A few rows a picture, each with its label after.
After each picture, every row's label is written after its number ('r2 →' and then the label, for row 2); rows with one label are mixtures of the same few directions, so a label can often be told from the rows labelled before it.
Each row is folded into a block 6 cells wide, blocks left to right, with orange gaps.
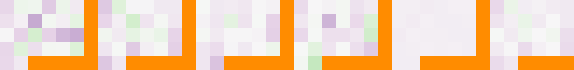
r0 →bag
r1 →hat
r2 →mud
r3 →mud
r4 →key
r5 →hat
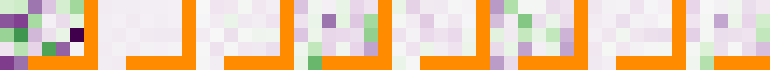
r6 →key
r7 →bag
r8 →bag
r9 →mud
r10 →hat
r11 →hat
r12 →bag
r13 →mud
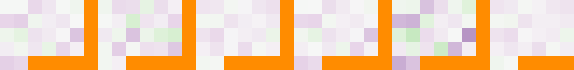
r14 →key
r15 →bag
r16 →key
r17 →key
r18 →key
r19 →key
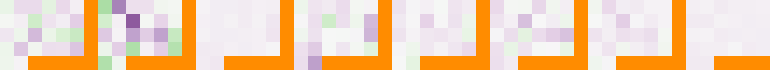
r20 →bag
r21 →hat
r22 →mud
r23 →mud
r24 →mud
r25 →bag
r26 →hat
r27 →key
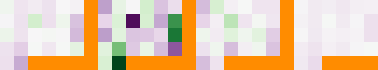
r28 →mud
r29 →mud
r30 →hat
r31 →mud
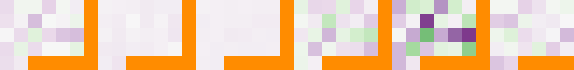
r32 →bag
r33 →mud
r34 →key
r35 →bag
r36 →bag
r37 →key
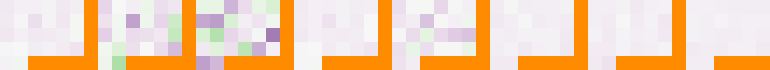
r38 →mud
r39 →mud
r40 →key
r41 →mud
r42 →bag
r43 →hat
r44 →mud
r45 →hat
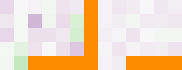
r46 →mud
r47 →bag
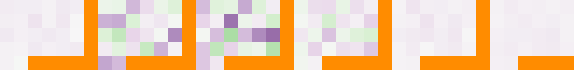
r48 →mud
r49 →key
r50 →bag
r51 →bag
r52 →hat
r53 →hat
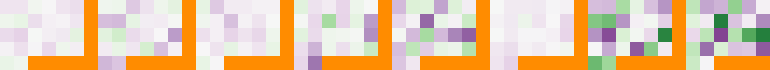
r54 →key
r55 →key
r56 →hat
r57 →mud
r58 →bag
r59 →mud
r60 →key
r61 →bag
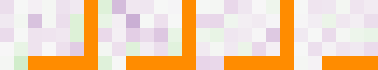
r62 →mud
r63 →hat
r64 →key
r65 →bag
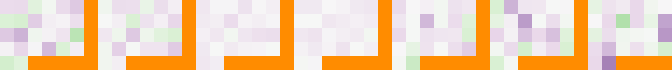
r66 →key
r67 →bag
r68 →bag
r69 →key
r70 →mud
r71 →hat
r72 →mud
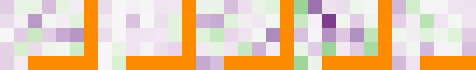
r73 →bag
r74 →mud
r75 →key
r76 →hat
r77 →hat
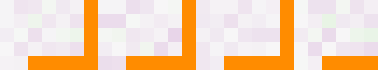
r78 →bag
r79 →key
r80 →bag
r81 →bag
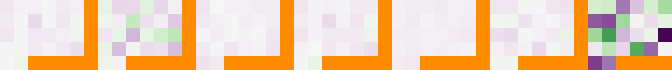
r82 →mud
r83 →bag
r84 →hat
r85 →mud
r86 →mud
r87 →key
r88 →key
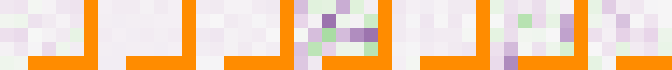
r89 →key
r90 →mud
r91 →key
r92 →bag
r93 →mud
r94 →mud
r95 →hat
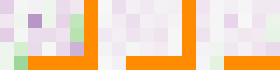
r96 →mud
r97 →hat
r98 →mud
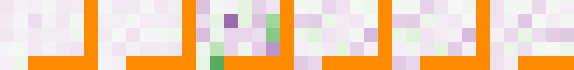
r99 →mud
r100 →bag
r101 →mud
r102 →key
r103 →key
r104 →bag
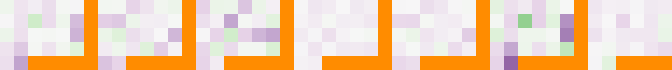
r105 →mud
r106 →key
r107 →bag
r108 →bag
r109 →key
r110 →mud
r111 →mud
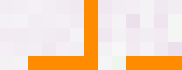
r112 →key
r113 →mud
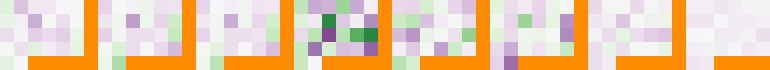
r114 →hat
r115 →mud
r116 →mud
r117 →bag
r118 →key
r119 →mud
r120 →bag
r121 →key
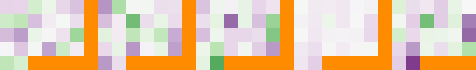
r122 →key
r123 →hat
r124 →mud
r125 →mud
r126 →mud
